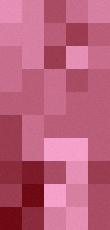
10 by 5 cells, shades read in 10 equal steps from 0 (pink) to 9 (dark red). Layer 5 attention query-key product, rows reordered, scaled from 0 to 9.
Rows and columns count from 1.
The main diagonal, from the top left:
1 2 6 5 4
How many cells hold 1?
4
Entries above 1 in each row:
4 5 4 5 5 5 3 4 4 4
